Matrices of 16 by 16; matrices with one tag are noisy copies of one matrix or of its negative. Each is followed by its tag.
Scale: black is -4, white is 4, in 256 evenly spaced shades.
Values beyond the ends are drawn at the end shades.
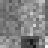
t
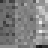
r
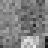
t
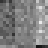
r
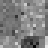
t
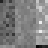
r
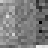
r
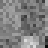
t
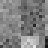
t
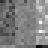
r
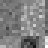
t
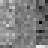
r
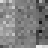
r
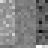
r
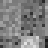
t
